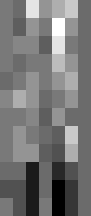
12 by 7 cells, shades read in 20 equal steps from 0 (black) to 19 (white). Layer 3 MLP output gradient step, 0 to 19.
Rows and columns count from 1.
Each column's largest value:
10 13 17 11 19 15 8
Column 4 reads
11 9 7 9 9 8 7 8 7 8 8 9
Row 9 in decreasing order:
13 11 11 9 8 7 6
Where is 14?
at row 4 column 5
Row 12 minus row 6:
-1 -7 -9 1 -9 -7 0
